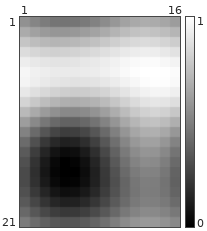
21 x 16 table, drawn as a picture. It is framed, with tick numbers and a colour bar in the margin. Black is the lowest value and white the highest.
The ninth with the lowest average is the bottom left. The ninth with the highest average is the top right. On average the colour sits 60% of the way up the scale.
